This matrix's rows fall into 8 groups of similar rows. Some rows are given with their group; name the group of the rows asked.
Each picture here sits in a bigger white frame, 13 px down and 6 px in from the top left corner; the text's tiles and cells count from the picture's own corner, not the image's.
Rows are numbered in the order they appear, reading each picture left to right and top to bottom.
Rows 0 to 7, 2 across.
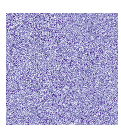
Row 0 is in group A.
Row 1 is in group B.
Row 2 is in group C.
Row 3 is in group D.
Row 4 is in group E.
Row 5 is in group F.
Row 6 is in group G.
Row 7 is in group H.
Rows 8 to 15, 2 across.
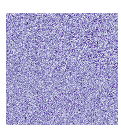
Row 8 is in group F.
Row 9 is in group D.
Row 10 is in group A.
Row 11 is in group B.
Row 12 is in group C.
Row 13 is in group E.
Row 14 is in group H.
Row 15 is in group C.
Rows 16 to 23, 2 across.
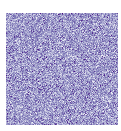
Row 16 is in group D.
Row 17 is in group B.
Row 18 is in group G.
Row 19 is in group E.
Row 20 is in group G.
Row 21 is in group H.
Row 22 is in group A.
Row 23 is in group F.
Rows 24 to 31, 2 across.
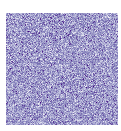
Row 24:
E
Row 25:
F
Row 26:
G
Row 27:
D
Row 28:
C
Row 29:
F
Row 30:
E
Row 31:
E
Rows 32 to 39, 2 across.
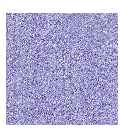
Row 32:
A
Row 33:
C
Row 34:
F
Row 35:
A
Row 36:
A
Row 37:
H
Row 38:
H
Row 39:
F
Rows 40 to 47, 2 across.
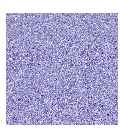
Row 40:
G
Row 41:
B
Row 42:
F
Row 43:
D
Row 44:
A
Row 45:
F
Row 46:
C
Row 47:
D
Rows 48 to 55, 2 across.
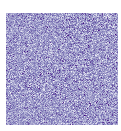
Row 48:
C
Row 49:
F
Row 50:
G
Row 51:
D
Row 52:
E
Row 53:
G
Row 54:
G
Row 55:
E
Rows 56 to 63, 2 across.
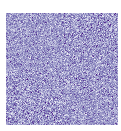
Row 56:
D
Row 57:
H
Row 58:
F
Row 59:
E
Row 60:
F
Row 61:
E
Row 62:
H
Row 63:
F
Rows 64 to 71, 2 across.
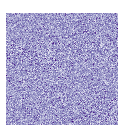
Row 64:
B
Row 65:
E
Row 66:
A
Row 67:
C
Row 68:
G
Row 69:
B
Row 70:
E
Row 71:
H
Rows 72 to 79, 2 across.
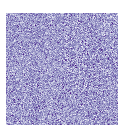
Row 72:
F
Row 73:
A
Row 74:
C
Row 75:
D
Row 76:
F
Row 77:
F
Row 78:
D
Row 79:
B
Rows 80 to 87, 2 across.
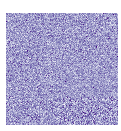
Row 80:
B
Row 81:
E
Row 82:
F
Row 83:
E
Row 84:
G
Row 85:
G
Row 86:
E
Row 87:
H
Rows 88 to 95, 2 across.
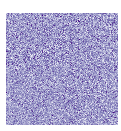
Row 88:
H
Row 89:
A
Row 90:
H
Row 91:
A
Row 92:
B
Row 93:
D
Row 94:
D
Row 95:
C
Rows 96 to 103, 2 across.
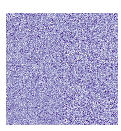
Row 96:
F
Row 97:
D
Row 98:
E
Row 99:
A
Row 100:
D
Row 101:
B
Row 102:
G
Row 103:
A
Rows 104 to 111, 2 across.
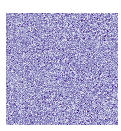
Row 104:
A
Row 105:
B
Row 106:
G
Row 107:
F
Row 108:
A
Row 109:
G
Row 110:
H
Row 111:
A
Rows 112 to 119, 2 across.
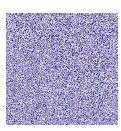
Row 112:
B
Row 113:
G
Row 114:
E
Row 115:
B
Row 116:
A
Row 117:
C
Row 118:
D
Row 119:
G
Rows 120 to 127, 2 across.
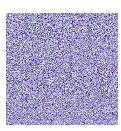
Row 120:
H
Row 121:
B
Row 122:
D
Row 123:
A
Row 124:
G
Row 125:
H
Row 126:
G
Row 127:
G
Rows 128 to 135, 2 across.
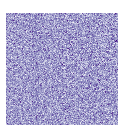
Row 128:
B
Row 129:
D
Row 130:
D
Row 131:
B
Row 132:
D
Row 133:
B
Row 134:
D
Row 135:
G
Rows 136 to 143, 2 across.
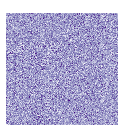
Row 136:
E
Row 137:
C
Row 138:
A
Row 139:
C
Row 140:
A
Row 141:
D
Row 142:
B
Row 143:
C
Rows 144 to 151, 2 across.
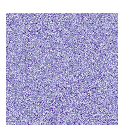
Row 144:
G
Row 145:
G
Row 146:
E
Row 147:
C
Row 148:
G
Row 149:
D
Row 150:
E
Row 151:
B
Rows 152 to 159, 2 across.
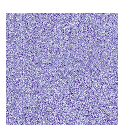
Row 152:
H
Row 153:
A
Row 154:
A
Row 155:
H
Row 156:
F
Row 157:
C
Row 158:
H
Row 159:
B
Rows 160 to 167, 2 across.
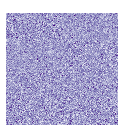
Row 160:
H
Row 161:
C
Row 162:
G
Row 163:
C
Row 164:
E
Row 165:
G
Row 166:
C
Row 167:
A
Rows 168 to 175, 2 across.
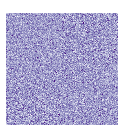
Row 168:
F
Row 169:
F
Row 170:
B
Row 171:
G
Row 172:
H
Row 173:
G
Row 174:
A
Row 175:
H
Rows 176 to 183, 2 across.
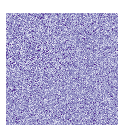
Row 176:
C
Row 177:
G
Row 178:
F
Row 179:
F
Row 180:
F
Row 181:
E
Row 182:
C
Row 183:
F
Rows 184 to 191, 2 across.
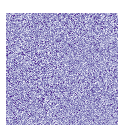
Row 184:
D
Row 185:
C
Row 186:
A
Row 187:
C
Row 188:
G
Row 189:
D
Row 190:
C
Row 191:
C
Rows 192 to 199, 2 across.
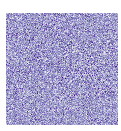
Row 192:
H
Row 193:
F
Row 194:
B
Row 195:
A
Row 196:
C
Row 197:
B
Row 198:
A
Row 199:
A
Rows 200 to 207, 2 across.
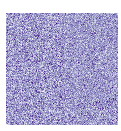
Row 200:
A
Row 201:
E
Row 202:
E
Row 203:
D
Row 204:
D
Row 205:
H
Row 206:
B
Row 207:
E
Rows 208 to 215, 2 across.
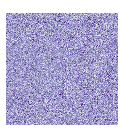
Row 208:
D
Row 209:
D
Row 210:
D
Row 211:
E
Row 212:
A
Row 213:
E
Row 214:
C
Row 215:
B
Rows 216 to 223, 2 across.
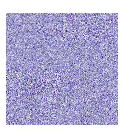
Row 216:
G
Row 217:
B
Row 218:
B
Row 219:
C
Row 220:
H
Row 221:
F
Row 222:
F
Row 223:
H
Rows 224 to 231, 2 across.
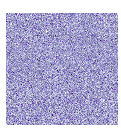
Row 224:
B
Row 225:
A
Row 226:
G
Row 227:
B
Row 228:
C
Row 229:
C
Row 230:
D
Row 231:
C
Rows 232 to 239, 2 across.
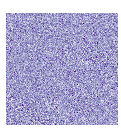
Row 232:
B
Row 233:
G
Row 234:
G
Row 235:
B
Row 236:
B
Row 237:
C
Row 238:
A
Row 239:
C
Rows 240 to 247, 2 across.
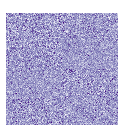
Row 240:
B
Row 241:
F
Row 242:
H
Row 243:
C
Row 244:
C
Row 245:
A
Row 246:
C
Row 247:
E
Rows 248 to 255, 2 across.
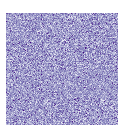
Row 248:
B
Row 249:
B
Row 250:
C
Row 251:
E
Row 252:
B
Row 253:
E
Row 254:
C
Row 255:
C
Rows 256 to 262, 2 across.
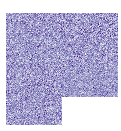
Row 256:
E
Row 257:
H
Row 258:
F
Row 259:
C
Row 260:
H
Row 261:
G
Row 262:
G
